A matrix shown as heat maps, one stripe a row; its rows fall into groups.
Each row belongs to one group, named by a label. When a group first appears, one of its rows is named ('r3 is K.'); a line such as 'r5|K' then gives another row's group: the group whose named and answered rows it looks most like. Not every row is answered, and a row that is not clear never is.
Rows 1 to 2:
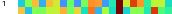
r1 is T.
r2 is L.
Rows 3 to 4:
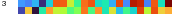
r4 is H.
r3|L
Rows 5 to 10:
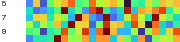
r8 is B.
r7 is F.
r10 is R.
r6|L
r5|H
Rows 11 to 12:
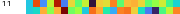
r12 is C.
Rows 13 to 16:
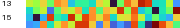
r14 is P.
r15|B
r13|T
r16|F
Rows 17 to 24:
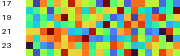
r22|F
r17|B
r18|P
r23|H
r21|C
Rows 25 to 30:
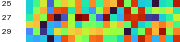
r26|T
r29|H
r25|P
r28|H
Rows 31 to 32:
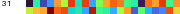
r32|C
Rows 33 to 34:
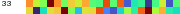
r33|B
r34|L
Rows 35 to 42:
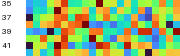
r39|L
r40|C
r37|F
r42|R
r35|L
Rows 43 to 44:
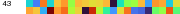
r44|C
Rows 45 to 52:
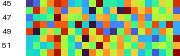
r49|L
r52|P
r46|T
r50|P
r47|R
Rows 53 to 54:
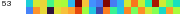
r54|T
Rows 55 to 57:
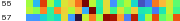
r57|H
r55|F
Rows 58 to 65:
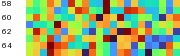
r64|C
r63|B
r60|P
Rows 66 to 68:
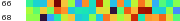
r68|H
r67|T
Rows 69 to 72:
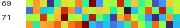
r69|P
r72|F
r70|H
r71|C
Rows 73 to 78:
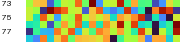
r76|P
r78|F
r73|P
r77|R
